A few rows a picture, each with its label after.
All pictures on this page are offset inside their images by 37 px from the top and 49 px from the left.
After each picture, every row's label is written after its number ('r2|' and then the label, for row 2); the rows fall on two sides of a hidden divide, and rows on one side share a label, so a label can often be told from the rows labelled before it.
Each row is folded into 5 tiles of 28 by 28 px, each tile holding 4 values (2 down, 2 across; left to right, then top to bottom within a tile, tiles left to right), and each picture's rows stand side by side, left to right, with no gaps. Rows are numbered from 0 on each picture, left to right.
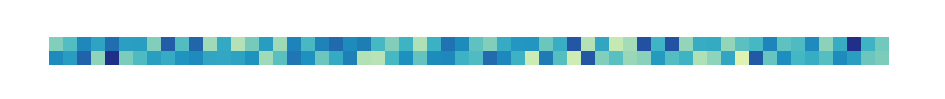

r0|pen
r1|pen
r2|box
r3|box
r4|box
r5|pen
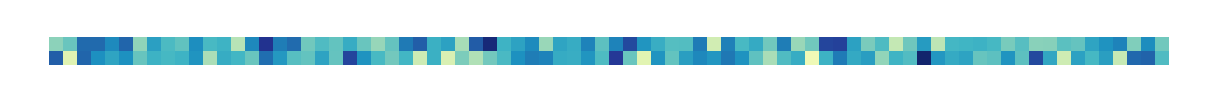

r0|pen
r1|pen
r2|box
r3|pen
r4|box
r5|box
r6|pen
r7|box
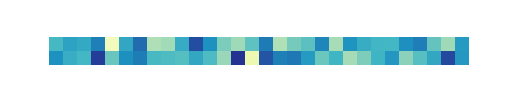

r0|box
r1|box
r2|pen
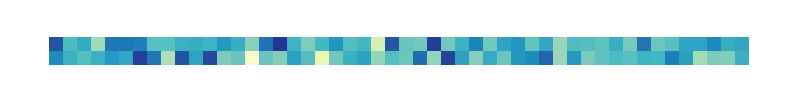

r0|pen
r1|box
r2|pen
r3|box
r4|pen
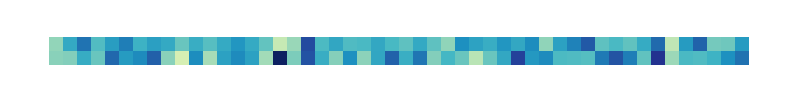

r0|pen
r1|pen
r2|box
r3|pen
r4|box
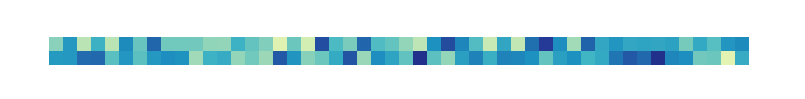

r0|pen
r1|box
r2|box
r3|pen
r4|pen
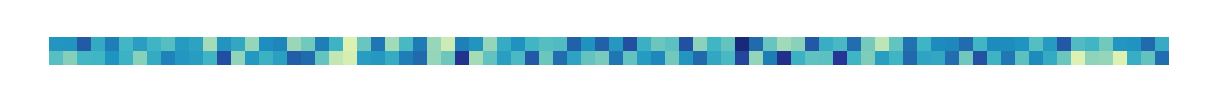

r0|pen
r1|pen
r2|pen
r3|pen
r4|pen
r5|pen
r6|pen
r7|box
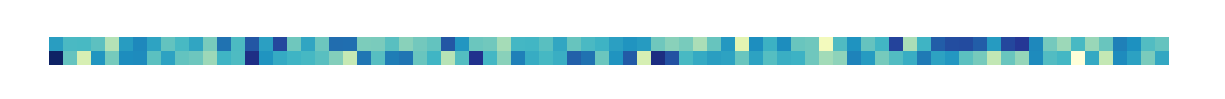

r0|box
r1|pen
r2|pen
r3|box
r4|box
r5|box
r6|pen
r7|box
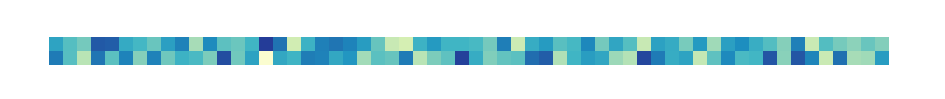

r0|box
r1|pen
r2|box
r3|pen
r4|pen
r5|box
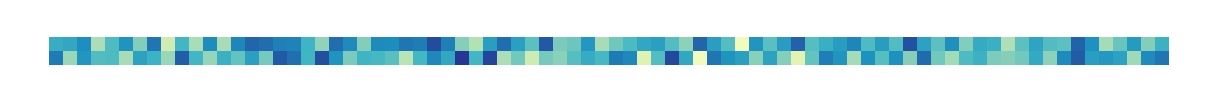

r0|pen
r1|pen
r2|pen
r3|box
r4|box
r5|box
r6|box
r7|pen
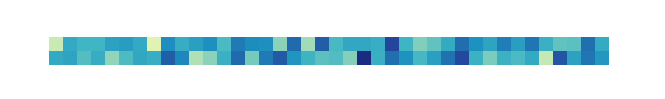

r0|box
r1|pen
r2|pen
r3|pen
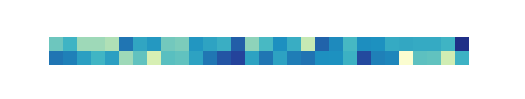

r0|box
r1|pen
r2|pen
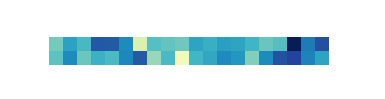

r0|box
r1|pen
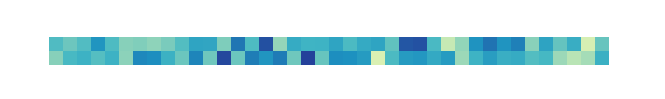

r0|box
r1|pen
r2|box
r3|box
